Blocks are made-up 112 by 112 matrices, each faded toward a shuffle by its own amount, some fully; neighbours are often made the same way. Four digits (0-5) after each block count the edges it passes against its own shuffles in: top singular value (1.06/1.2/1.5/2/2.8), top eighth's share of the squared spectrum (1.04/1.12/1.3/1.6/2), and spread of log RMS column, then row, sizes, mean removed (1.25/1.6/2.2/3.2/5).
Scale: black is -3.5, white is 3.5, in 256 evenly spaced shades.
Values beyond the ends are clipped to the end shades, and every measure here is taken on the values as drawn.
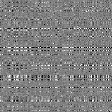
5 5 3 4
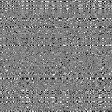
5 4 2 4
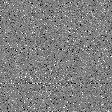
3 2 0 1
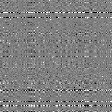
5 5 2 4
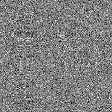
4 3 2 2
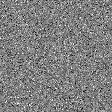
1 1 0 0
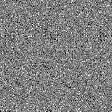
3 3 1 1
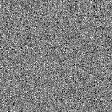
3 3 1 1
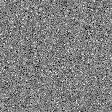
0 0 0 0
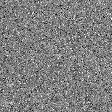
2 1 0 0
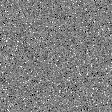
0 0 0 0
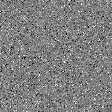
3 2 0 1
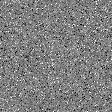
1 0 0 0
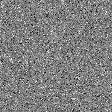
2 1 0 0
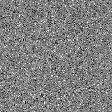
3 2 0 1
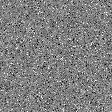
1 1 0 0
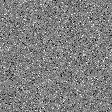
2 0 0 0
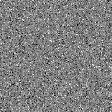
3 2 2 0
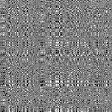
5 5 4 4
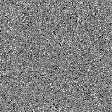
3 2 1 1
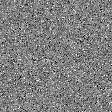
2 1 0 0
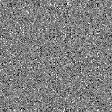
4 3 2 2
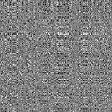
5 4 3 3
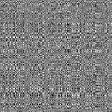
5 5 4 4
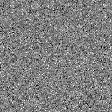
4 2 1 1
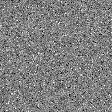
3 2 0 0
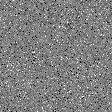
1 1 0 0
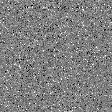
3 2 0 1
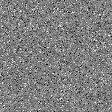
3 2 0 1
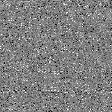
3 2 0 2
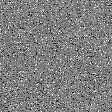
0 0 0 0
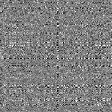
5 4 2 3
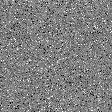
0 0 0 0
